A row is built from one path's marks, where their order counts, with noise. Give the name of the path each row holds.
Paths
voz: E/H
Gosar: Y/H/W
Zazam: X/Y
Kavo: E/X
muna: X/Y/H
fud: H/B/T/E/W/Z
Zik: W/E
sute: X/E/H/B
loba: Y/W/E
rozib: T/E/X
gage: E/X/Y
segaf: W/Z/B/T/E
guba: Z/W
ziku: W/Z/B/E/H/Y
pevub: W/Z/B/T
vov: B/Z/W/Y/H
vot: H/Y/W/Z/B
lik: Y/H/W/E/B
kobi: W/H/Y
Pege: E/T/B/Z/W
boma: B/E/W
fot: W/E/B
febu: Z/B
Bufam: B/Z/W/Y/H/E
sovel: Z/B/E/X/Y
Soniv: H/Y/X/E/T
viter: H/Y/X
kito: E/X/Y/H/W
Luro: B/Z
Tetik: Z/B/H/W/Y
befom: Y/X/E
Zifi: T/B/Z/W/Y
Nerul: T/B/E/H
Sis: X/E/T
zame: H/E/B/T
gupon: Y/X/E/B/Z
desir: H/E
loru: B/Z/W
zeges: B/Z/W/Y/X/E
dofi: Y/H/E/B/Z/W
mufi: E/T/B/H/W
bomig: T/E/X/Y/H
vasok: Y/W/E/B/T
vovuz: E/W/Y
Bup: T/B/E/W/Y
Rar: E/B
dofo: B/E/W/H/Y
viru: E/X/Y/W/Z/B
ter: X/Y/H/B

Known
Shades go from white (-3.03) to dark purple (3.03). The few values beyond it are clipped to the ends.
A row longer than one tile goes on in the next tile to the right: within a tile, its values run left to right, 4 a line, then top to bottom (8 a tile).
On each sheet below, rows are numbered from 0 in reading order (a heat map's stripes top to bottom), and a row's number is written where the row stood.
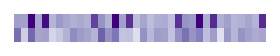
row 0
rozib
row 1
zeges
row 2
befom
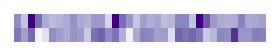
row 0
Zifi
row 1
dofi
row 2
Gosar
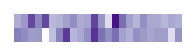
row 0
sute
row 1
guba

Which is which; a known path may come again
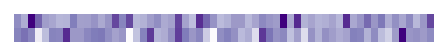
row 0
kobi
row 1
sute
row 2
vot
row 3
befom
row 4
voz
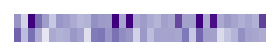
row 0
Pege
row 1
Kavo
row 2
rozib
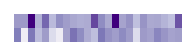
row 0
Sis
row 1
Zik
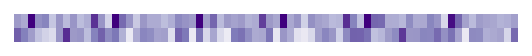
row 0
Bufam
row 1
dofi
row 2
Soniv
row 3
segaf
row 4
kito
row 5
loru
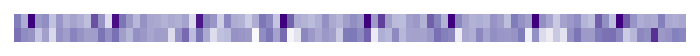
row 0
loba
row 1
guba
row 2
fud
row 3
Zifi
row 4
gage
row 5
vovuz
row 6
vasok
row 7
Gosar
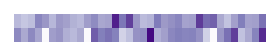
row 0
Luro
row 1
muna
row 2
ter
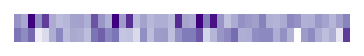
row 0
sovel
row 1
zeges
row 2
viter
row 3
febu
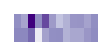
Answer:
Zazam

